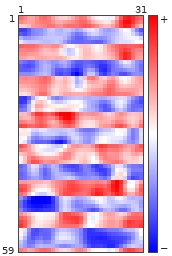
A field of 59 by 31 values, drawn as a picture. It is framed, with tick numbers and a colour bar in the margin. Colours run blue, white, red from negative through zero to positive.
The ninth with the lowest average is the bottom left. Stripes running across repeat 7 times from top to bottom. No overall slope runs across the table. No lone cell stands out from its neighbours.
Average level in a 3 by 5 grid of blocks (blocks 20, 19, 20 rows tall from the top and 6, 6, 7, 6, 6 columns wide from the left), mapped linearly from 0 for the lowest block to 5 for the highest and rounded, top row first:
33125
33232
01213
